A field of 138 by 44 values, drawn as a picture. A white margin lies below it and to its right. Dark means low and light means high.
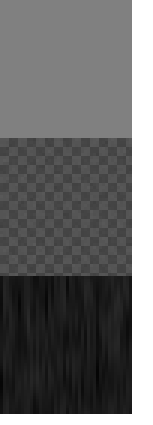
The table splits into 3 rows of 1 panel. Panel 1,1: middling, flat. Panel 2,1: low, checkered, faint in contrast. Panel 3,1: very low, streaked downward, faint in contrast.
